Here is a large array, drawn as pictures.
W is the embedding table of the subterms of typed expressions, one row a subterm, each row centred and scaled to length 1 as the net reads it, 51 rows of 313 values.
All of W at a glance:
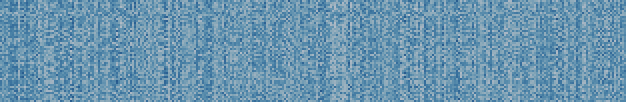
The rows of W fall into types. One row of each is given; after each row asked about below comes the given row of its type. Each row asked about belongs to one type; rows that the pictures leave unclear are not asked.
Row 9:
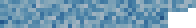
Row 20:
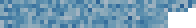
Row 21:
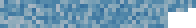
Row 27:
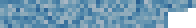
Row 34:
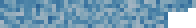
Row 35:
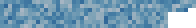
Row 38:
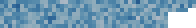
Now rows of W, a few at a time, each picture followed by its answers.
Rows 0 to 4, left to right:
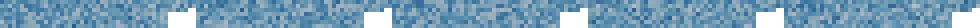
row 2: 35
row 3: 27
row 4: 38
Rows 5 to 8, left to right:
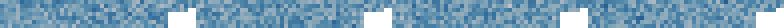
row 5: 34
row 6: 20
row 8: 38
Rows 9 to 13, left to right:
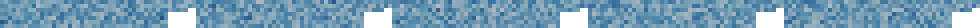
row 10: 38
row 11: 27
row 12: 35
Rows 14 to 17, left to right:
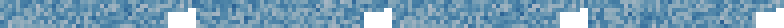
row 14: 21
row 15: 34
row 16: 21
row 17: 35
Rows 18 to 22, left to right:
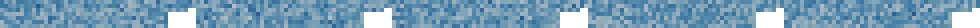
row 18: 34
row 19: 20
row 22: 21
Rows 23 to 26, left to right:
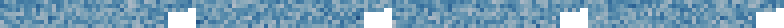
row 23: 34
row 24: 9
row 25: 34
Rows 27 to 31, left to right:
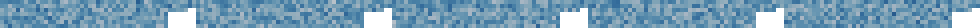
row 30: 35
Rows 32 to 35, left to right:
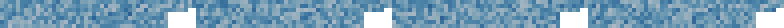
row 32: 21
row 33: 35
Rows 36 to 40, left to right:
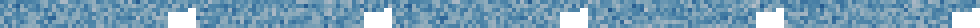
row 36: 38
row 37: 20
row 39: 9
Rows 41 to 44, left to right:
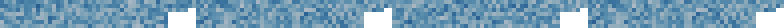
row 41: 34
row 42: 38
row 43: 9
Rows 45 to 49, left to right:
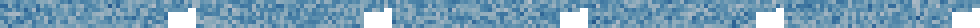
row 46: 21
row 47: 34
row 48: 9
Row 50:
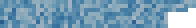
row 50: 35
